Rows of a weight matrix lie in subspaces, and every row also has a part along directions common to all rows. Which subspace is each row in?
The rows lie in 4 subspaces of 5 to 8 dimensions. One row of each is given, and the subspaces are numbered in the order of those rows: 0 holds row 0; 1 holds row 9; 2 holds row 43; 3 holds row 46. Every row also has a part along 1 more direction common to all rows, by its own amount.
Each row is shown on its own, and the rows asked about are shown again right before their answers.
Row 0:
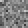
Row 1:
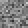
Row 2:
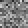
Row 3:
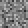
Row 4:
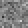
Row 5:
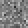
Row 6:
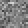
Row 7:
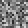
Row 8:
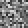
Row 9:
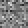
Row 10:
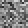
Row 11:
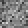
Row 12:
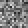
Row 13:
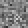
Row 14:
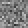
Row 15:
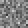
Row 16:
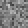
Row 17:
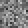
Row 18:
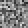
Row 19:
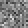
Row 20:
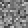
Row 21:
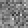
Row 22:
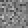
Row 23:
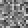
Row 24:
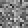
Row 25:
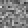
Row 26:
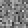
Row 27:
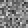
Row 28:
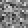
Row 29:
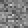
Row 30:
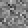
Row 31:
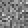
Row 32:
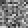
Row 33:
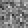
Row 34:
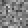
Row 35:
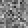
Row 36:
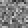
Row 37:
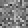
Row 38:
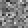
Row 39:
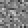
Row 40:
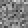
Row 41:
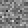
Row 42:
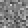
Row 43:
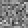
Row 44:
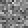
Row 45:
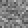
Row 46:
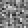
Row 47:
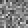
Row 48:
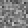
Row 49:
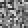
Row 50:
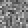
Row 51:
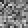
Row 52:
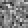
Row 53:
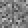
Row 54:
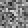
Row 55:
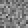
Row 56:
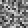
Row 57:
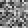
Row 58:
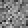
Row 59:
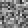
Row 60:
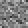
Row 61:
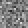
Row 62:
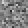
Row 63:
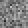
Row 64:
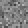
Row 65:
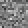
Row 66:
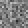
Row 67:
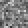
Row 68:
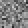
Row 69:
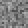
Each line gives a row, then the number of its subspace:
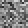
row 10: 1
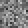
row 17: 3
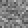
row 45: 1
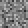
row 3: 0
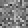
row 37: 0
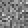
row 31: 1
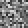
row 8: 3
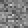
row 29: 0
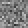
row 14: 2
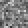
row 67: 0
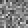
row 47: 2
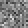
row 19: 3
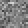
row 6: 0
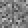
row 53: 1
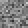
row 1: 0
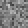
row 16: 3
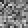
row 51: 0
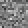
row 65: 1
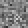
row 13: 0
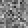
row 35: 2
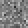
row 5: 2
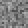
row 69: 1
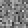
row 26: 2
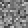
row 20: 0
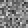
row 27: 2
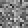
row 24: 0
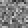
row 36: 1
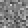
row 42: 0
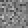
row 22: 1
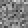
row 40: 1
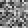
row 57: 0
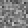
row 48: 2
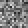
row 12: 0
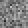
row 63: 0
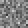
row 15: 2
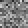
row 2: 0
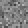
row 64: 0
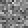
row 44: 0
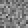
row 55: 2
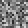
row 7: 2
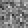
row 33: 3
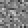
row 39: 3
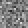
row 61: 2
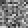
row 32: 0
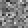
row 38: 3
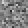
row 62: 0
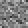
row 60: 1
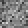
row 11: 1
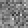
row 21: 3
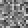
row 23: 2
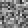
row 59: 3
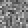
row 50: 2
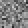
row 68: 1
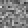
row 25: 2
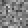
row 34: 1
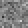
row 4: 1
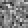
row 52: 3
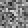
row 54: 1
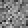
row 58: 1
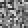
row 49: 3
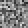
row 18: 3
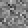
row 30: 3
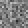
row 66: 1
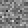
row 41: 0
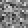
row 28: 3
